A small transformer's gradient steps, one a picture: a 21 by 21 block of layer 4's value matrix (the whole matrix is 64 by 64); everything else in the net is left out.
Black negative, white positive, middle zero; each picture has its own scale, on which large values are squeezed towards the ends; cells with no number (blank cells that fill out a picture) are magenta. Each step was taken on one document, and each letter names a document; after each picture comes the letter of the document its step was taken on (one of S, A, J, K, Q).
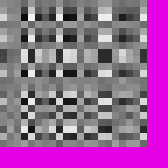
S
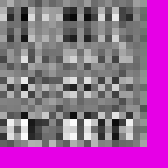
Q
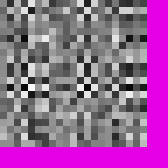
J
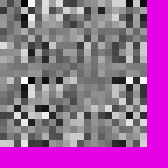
J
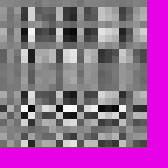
S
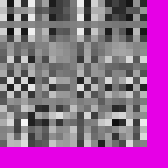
J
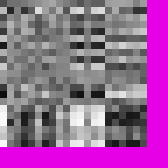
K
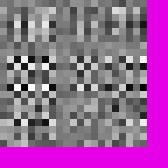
J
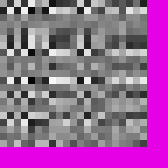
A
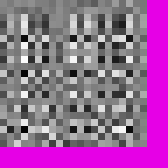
Q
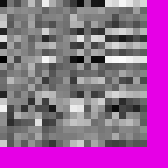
K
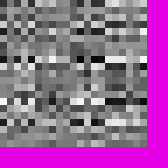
K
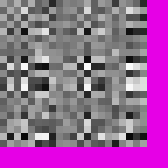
A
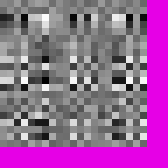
J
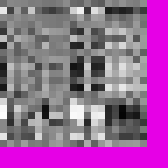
K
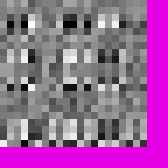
Q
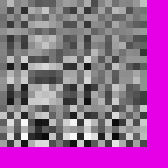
Q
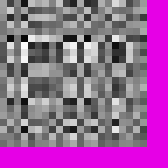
Q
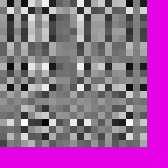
J
